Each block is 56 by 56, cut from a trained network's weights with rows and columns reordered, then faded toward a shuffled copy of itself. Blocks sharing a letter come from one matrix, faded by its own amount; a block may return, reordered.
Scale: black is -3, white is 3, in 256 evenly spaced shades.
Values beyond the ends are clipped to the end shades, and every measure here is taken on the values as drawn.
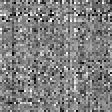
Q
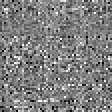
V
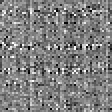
Q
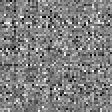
V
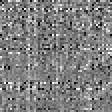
Q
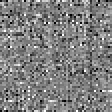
V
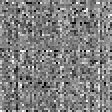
Q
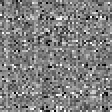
V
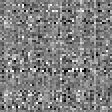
Q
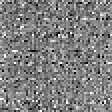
V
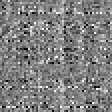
Q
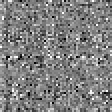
V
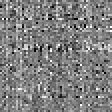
Q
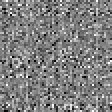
V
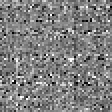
V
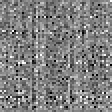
Q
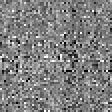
V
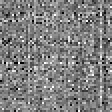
Q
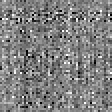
Q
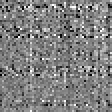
Q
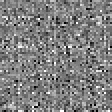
V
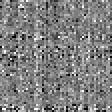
Q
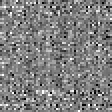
V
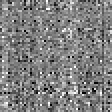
Q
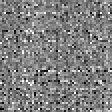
V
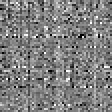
Q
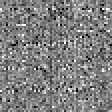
V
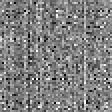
Q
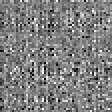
Q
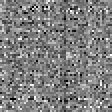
V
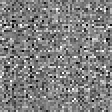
V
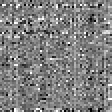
Q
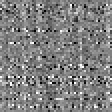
Q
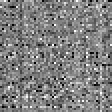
Q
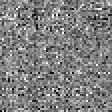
V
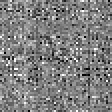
V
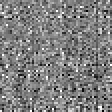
V
